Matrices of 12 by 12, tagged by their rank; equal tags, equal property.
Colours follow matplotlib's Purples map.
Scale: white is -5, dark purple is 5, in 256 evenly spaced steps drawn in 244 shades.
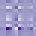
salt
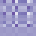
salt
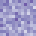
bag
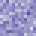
bag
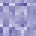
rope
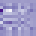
rope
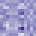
rope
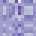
rope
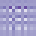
salt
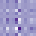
salt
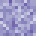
bag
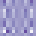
salt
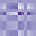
salt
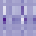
salt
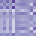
rope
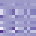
salt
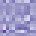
rope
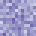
bag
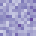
bag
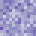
bag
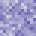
bag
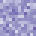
bag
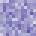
bag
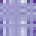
salt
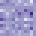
rope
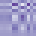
salt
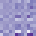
rope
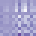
rope
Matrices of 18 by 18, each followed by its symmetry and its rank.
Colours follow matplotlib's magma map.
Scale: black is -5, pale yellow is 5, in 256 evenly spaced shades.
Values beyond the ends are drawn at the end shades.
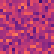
neither, full rank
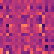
neither, rank three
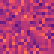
antisymmetric, full rank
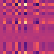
neither, rank one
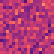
neither, full rank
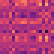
neither, rank two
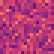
neither, full rank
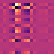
neither, rank one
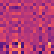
neither, rank three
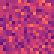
antisymmetric, full rank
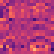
neither, rank three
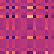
neither, rank one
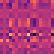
neither, rank two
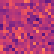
antisymmetric, full rank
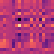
neither, rank two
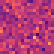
antisymmetric, full rank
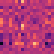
neither, rank three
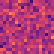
neither, full rank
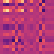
neither, rank two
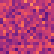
neither, full rank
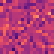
antisymmetric, full rank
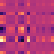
neither, rank one
